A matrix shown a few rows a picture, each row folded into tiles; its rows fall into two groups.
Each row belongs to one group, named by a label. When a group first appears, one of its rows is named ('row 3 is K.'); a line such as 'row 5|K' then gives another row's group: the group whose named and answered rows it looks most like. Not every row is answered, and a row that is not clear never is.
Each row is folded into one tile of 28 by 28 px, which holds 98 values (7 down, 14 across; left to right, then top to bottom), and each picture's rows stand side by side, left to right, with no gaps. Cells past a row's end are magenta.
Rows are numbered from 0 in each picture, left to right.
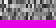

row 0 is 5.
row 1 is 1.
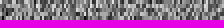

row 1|1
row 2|1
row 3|5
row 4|5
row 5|5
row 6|1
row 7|1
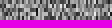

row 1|1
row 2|1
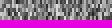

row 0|5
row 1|1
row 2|1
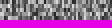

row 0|1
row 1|5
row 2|5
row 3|1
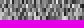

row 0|1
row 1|1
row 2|5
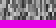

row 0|1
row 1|1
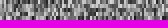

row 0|1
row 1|1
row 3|5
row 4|5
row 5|5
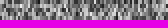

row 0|5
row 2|1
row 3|1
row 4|1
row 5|5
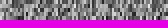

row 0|1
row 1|1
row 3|5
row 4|1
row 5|1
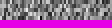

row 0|1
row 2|1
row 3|1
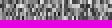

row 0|5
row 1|5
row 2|5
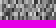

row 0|5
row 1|1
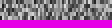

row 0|5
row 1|1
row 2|1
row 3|5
